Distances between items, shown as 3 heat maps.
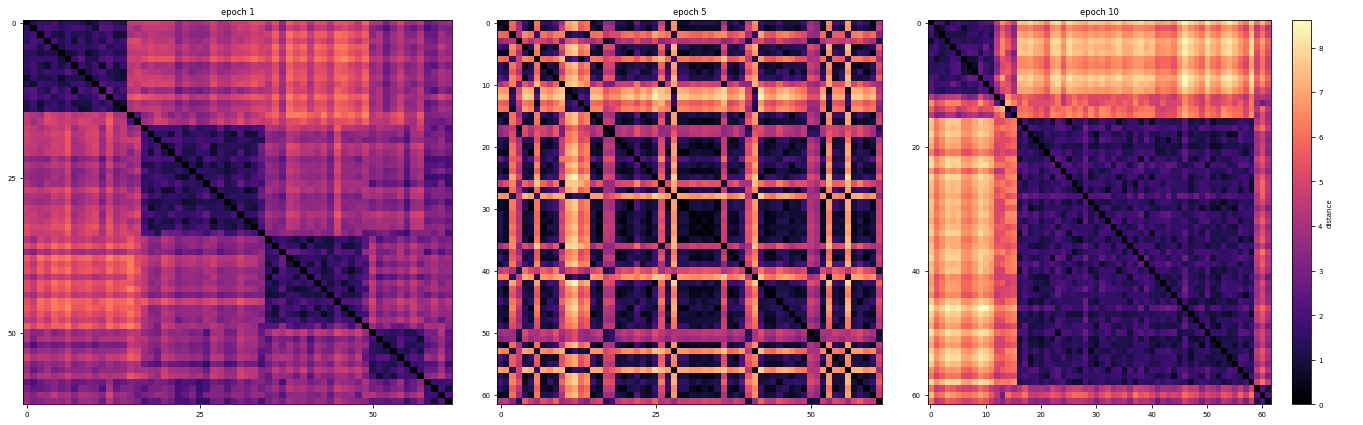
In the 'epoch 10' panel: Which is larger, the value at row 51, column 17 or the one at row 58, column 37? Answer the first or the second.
the first
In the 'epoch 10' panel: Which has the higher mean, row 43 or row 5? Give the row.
5
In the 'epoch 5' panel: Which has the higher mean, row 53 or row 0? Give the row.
53
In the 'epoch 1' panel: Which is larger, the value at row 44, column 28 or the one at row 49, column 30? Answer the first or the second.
the second
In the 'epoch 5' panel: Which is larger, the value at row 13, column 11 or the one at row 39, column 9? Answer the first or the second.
the second
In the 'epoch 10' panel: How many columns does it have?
62
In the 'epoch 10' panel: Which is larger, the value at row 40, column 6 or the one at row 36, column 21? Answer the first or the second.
the first
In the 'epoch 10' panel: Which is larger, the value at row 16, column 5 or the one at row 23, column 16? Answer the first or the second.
the first
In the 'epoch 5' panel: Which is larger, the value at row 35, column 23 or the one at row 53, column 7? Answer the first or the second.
the second
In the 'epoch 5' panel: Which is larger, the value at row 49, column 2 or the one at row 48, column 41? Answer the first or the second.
the second
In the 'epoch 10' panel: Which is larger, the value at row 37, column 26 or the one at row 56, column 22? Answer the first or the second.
the second
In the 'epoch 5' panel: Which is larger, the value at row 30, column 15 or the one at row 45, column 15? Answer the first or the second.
the second
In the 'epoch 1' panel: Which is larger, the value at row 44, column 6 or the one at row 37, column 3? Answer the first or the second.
the first
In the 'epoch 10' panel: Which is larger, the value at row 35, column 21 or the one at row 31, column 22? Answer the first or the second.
the second
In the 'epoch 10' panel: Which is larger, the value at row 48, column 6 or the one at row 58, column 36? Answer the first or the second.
the first
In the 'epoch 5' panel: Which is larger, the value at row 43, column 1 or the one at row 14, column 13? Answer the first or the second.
the second
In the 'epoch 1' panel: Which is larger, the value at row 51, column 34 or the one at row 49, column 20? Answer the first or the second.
the second
